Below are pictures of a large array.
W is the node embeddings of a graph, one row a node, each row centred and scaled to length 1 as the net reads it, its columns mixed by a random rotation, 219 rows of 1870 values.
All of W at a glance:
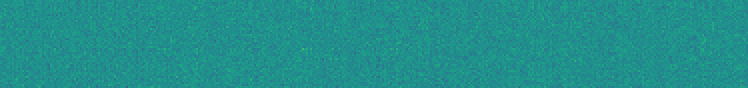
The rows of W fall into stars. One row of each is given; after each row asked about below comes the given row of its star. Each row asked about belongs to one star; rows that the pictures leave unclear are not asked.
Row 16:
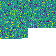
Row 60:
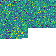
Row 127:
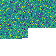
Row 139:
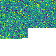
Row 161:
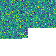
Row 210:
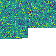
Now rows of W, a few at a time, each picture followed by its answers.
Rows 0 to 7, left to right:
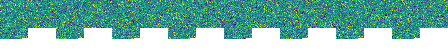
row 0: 210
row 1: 139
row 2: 210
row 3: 16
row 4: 127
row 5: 161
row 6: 210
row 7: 139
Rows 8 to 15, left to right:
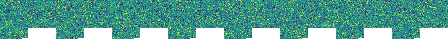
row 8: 139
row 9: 161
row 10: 16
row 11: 127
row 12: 60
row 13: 210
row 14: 139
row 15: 161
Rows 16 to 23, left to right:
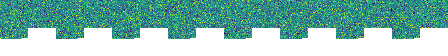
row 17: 210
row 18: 139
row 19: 161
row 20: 16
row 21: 127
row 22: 139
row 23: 161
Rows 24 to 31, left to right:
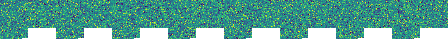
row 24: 161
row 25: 210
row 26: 16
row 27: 161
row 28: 210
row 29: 60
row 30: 127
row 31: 139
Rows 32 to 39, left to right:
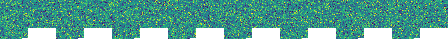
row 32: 16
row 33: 127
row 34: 139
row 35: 127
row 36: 161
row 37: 16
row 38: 127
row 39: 16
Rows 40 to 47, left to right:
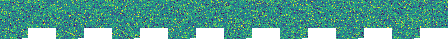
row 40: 127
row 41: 60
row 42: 60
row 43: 210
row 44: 16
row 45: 161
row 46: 161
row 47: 139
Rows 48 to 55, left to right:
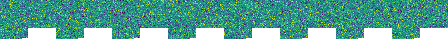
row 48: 210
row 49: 161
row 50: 60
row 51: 127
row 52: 210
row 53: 16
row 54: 16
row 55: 139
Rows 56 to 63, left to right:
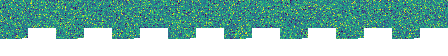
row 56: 210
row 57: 16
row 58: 60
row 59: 139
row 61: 127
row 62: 139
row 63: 210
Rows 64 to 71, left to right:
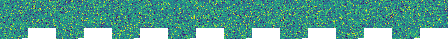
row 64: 127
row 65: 139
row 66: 60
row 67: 210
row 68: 60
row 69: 60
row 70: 16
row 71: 139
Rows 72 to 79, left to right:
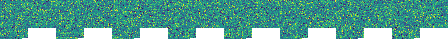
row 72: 60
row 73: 16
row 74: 139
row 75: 210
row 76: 60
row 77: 210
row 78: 127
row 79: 210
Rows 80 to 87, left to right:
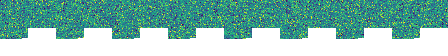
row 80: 60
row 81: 16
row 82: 161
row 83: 127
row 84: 210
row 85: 139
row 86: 210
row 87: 16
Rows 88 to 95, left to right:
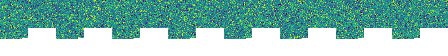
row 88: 16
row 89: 161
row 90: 16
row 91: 139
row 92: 161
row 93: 210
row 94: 16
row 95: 60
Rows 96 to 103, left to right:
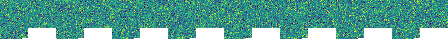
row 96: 161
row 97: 161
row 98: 127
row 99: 127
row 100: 16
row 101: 127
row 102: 60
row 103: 127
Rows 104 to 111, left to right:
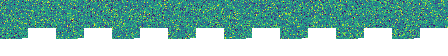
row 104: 139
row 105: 16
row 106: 139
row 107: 161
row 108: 16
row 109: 161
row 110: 139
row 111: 60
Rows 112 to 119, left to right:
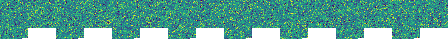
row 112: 161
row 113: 127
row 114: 210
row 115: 127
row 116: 210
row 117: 16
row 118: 127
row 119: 127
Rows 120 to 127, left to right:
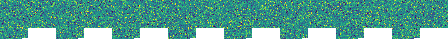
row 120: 161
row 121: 161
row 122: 161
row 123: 161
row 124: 139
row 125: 210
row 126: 161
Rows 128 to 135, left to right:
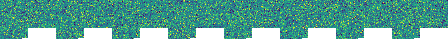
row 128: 161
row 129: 139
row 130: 127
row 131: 60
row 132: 139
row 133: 127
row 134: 139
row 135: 139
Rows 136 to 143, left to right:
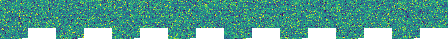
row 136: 210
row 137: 127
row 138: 161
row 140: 210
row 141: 16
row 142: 16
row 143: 210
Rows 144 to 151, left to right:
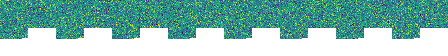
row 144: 127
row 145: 139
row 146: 210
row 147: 210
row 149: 60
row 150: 210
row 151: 60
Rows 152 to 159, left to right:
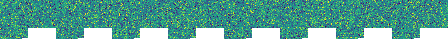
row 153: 210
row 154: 127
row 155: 139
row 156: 60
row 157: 161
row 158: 16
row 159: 127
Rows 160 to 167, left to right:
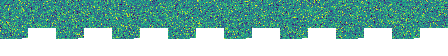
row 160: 16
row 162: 16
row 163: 16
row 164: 210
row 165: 161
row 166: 127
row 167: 16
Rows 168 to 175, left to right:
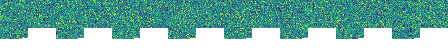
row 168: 210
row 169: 16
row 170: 139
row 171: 16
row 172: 139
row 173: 161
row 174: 127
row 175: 161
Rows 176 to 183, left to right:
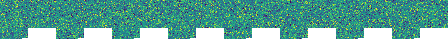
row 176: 139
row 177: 210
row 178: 161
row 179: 210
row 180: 139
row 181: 127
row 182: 127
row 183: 161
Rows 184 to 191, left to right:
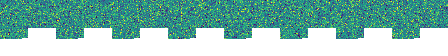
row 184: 60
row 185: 127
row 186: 139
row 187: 60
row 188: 139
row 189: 161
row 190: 210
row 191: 60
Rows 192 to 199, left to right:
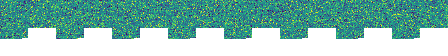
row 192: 161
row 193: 210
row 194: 210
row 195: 139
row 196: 16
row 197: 161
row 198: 16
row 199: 161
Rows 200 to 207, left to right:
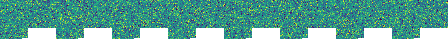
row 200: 127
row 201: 139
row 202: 16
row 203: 161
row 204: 161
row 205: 60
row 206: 210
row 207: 16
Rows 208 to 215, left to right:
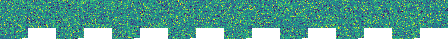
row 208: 210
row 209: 127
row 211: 139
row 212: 139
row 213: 210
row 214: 161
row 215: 139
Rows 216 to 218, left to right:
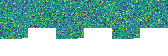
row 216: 16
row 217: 127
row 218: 16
